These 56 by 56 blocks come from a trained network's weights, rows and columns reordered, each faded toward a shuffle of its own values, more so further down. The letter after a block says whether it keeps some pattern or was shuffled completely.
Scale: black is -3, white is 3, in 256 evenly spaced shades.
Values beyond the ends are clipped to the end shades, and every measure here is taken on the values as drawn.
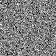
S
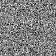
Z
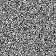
S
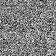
Z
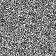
S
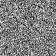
S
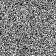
S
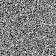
S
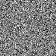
S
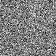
S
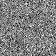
S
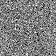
S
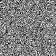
Z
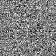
Z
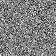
S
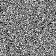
S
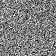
S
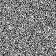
S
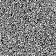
S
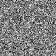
Z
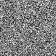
Z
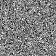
S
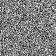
S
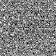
Z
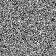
S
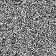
S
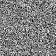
Z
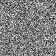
S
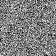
S
